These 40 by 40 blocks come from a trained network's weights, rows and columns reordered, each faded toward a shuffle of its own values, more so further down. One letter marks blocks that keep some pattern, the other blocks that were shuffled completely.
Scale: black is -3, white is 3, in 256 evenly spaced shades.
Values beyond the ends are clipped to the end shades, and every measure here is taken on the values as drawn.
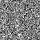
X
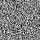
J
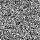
X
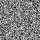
X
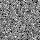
X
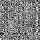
J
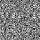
J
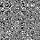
J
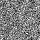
X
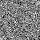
X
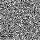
X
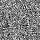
X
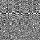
J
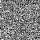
X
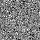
X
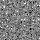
X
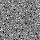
X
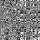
J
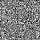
J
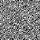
J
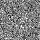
X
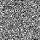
J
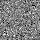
X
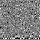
J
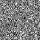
J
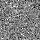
X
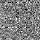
J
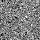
X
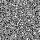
X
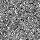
X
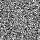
X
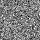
X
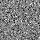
X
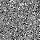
X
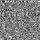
J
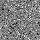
X
